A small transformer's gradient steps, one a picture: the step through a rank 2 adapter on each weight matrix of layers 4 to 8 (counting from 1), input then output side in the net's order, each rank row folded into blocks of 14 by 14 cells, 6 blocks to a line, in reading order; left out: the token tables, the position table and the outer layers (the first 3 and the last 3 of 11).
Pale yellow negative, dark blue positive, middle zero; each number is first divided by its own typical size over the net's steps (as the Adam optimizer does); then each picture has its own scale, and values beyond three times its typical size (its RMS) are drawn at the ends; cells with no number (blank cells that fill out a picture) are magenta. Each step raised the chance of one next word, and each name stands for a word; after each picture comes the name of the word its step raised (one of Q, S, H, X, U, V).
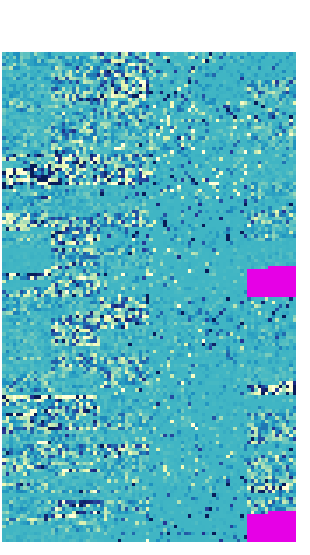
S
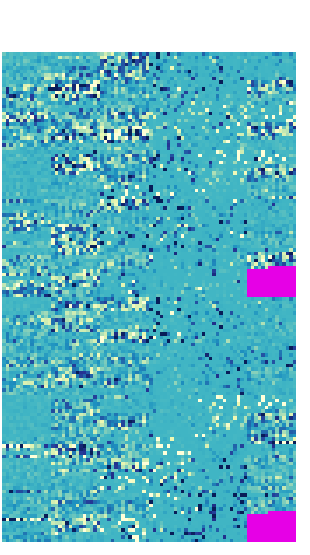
S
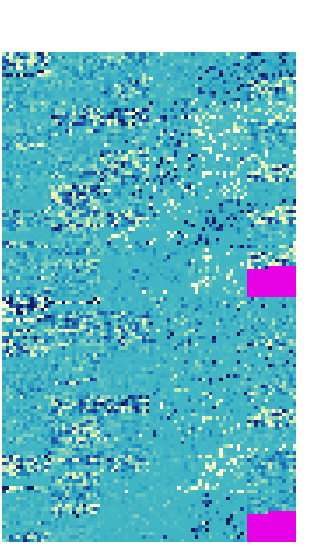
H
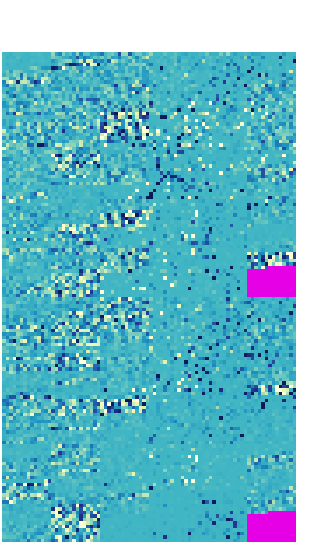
S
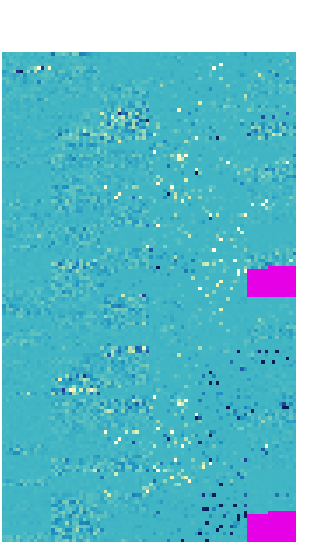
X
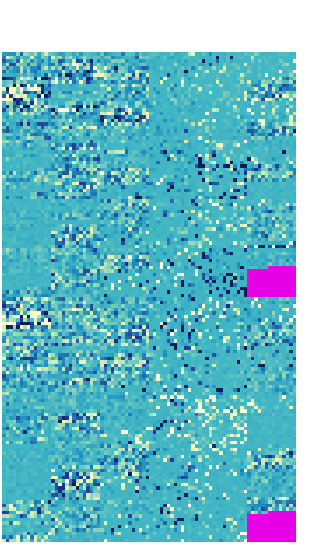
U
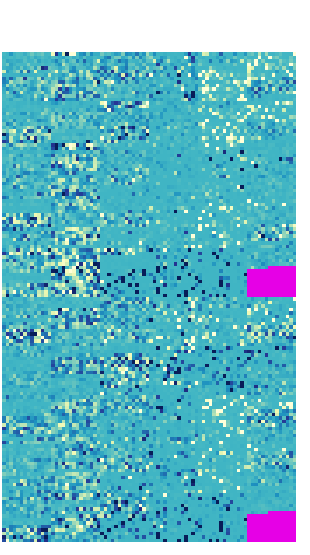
U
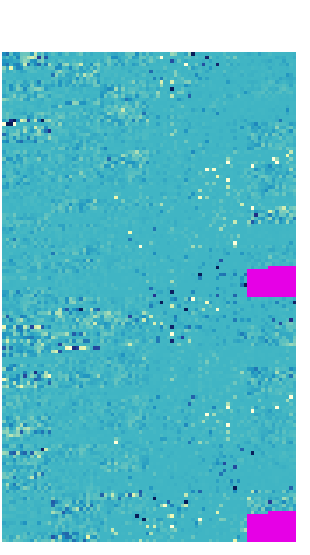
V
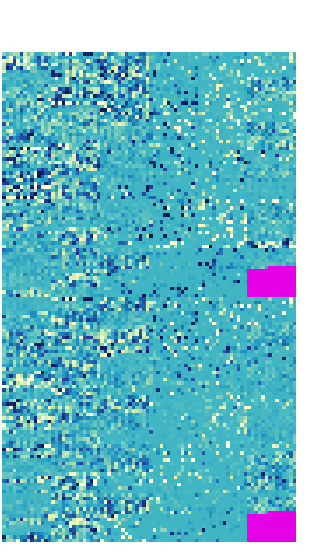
U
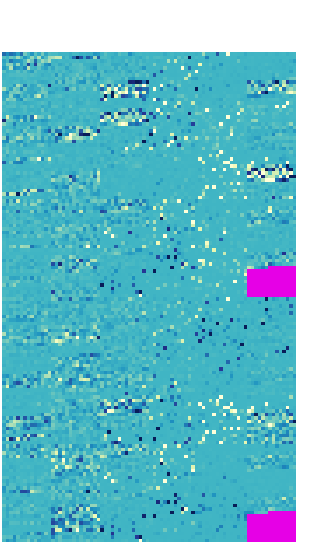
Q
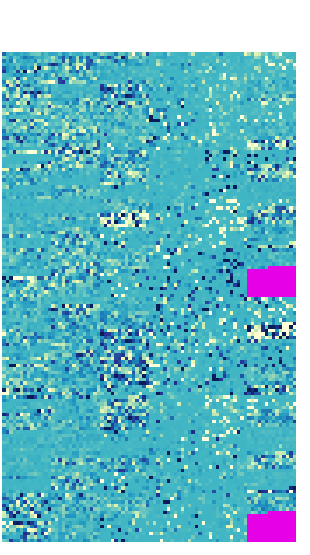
U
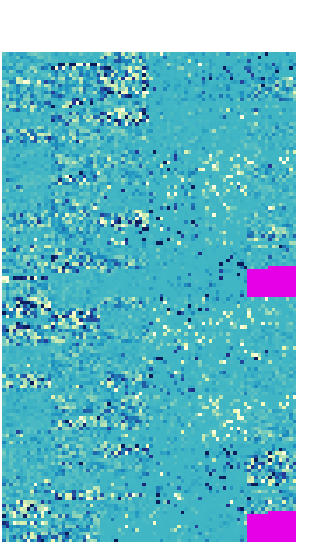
V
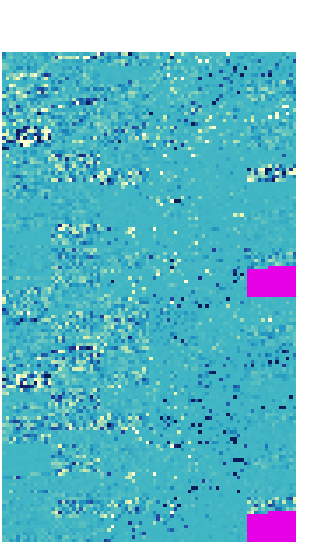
S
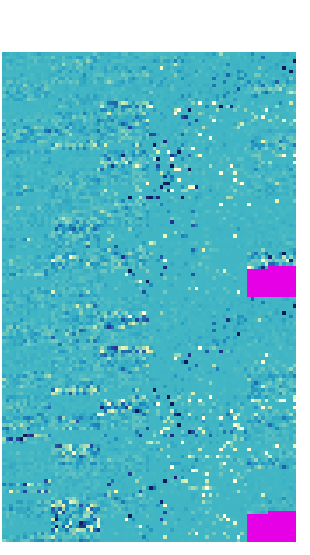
Q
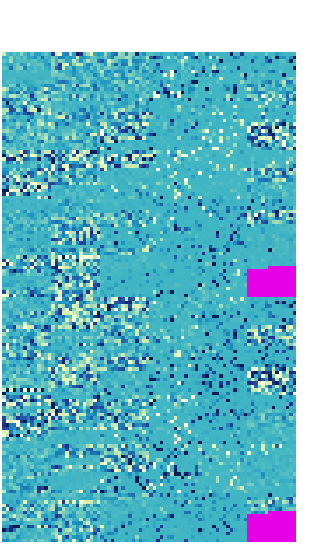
S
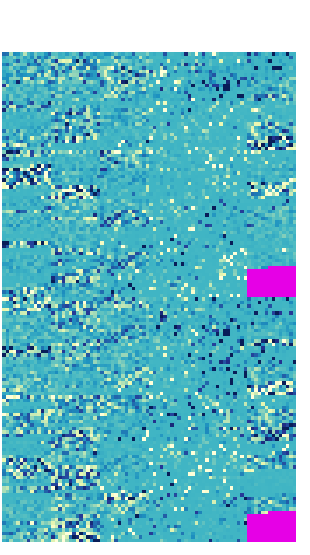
H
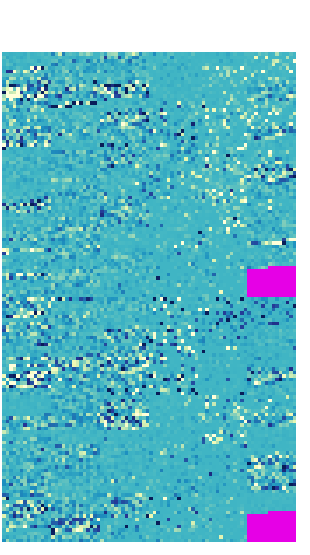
Q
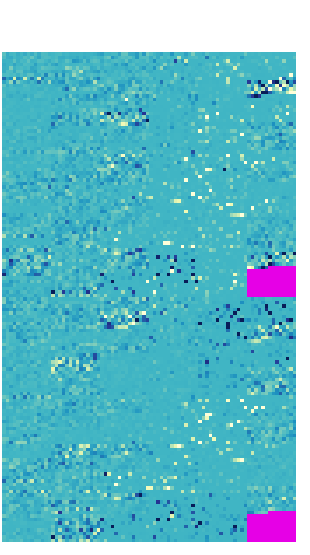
Q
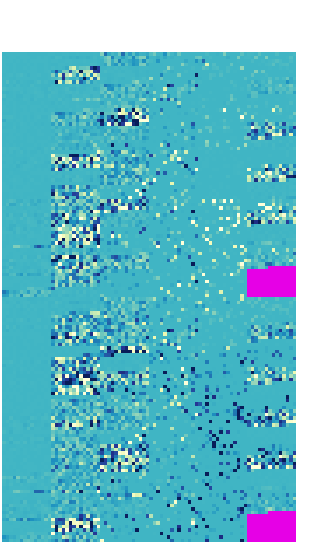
X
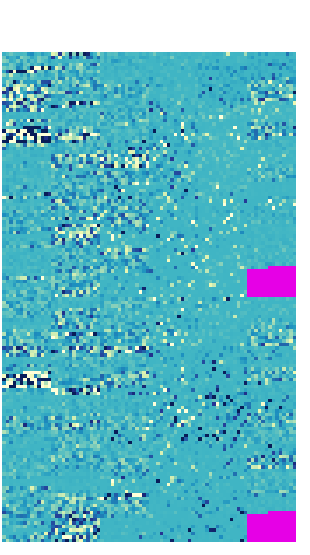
X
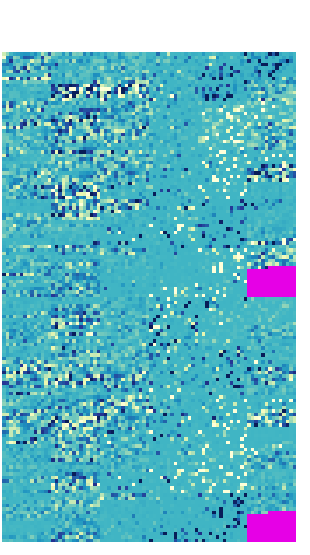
H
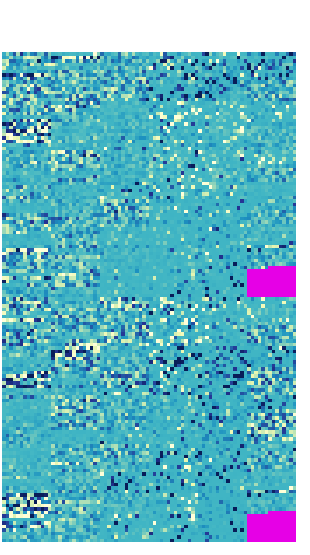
S
